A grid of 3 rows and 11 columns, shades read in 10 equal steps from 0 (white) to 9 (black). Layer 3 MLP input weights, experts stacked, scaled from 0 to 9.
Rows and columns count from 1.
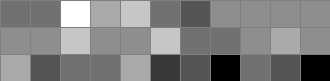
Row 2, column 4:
4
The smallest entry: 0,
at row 1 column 3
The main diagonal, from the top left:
5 4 5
